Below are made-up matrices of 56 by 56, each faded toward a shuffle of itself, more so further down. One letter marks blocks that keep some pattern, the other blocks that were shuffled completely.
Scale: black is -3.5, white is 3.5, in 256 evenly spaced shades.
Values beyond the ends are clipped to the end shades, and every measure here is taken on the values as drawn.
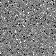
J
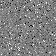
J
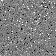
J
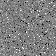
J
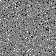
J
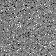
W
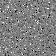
J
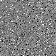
W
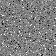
J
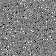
J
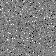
J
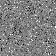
J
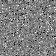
W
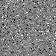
J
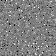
J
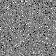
W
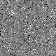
J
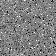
J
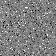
J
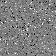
J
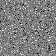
W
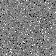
J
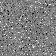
J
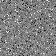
J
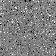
W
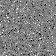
J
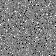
J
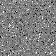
W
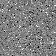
W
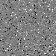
W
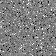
J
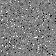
W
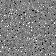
J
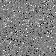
J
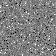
J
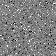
J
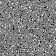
J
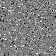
J
